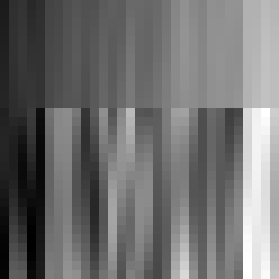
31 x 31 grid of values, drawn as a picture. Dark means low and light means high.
Values rise toward the right. A horizontal seam about 40% of the way down splits the table, and the top part is calmer. The grain runs up and down.
